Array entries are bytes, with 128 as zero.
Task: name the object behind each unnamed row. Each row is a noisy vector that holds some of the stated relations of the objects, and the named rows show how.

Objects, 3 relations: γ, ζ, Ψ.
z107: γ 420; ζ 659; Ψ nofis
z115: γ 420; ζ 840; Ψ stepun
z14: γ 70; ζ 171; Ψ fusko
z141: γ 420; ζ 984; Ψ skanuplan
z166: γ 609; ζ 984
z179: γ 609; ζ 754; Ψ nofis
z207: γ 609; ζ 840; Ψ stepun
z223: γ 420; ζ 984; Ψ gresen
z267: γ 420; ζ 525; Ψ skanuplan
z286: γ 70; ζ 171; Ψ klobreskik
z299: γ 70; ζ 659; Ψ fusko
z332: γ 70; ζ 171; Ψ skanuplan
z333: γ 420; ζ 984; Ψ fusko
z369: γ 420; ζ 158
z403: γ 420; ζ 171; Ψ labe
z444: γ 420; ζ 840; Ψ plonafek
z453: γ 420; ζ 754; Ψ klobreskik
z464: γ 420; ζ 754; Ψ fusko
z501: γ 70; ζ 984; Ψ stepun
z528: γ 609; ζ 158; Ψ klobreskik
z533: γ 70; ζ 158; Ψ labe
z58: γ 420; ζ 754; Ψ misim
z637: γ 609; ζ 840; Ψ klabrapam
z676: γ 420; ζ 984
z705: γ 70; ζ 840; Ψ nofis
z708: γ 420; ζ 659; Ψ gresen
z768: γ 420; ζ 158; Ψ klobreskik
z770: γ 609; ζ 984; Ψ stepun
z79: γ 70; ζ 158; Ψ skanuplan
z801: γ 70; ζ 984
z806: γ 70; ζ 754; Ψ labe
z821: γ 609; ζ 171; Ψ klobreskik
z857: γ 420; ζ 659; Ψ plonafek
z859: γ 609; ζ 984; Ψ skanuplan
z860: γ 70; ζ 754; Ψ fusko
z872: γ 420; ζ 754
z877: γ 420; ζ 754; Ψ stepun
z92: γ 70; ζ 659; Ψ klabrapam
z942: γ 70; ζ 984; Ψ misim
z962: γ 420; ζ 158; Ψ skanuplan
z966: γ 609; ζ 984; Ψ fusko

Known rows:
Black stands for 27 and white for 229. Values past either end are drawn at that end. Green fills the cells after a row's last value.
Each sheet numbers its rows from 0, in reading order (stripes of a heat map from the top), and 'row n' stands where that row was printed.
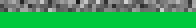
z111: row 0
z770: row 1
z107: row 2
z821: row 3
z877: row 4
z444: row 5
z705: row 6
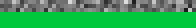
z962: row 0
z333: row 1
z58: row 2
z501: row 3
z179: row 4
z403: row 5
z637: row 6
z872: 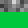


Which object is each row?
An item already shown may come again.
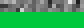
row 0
z115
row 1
z942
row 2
z179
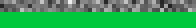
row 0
z857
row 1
z806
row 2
z453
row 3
z111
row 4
z111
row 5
z92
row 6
z857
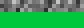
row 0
z962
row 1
z332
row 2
z286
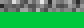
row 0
z877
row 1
z528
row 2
z801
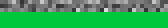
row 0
z533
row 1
z223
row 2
z115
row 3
z207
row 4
z115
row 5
z464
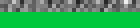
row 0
z166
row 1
z942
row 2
z860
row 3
z79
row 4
z453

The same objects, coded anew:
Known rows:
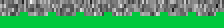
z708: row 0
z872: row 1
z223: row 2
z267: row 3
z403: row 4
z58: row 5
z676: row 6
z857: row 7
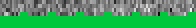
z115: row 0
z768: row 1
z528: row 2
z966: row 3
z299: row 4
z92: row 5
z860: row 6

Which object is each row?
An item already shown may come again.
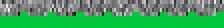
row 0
z92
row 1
z464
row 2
z637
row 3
z962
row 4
z403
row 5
z962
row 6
z962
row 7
z179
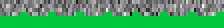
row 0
z533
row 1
z403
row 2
z821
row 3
z14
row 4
z79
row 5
z115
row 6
z705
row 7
z806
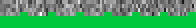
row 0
z801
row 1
z332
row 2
z942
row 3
z801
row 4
z453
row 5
z877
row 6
z501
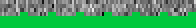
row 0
z166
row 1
z770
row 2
z801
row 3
z92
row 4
z107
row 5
z444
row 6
z207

